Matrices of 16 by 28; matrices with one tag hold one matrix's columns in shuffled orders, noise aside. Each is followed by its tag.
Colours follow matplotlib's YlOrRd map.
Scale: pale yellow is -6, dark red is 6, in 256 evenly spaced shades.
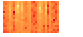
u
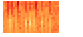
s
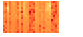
u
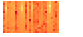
u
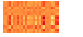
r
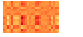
r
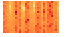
u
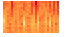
s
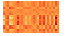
r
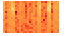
u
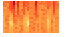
s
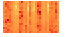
u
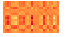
r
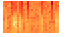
s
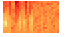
s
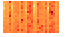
u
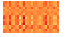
r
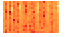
u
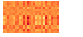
r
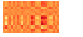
r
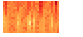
s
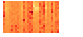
u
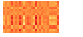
r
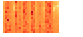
u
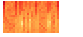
s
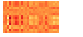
r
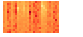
u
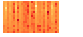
u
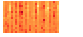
u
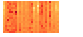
u
